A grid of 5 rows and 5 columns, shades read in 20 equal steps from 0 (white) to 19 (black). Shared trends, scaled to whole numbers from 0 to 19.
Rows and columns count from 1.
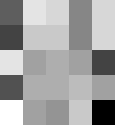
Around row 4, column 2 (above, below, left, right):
7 7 13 6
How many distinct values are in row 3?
4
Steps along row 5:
up up down up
